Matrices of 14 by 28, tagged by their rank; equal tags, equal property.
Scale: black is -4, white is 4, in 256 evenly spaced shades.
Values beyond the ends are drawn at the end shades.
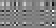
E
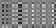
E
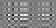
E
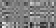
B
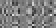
B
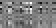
B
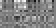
B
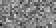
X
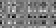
B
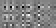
B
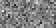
X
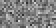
X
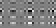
E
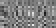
B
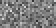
X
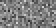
X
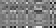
B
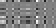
E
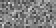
X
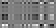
E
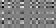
E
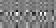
B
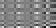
E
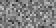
X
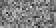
X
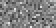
X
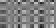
E
